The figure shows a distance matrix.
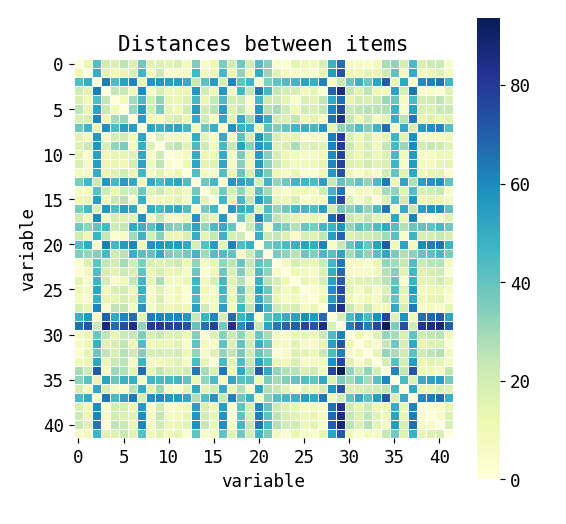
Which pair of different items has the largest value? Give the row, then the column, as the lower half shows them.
34, 29
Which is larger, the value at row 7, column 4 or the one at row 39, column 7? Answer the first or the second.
the second
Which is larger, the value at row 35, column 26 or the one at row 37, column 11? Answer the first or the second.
the second
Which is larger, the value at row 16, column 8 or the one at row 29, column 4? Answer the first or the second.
the second
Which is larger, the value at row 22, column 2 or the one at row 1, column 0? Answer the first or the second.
the first
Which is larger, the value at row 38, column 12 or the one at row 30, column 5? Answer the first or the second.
the second
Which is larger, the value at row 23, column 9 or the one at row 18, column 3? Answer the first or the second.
the second
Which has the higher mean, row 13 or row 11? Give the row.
13
